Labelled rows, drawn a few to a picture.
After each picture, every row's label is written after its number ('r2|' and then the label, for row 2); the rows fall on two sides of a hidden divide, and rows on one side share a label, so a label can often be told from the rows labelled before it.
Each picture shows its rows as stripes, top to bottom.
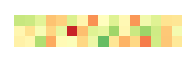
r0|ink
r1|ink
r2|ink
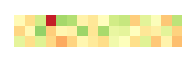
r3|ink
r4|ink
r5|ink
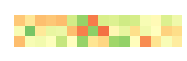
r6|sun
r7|ink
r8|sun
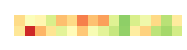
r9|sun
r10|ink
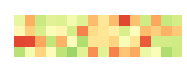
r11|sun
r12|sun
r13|sun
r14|sun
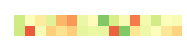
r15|ink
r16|ink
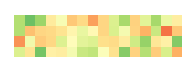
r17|ink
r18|ink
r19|sun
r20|ink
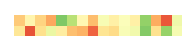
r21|sun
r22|sun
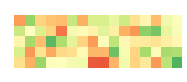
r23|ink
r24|ink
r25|sun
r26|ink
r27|sun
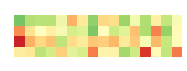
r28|ink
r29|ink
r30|sun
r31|sun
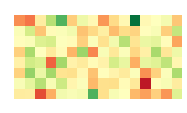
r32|sun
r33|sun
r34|ink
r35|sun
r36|ink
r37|sun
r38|sun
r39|ink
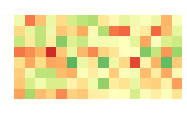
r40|ink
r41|sun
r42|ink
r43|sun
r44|ink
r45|sun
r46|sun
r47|sun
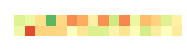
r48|sun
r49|ink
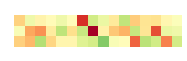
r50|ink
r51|sun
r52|ink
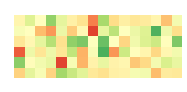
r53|sun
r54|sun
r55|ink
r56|sun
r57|ink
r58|sun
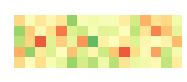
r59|sun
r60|ink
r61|ink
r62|sun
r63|ink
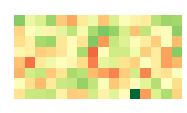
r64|ink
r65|ink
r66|ink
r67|sun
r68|sun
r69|sun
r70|ink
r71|sun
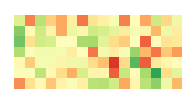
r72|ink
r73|ink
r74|ink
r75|sun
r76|sun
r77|ink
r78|ink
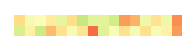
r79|ink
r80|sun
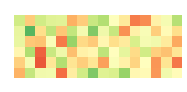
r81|ink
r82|ink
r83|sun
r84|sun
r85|sun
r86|ink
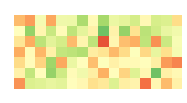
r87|ink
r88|ink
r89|ink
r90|sun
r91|sun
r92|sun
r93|sun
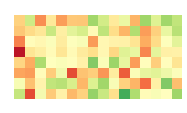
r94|ink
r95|sun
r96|sun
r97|sun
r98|ink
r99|sun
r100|ink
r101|ink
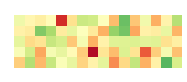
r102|ink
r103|ink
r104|sun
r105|sun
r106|sun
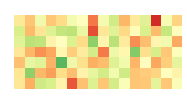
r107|sun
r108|sun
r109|ink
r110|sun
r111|sun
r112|ink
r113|ink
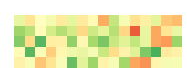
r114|ink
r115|ink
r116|ink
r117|ink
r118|ink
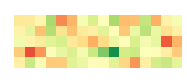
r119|ink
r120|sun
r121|sun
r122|ink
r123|ink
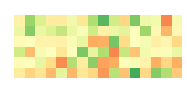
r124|ink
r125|ink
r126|sun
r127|ink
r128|ink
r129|sun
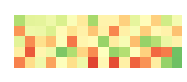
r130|ink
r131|sun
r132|ink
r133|sun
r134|sun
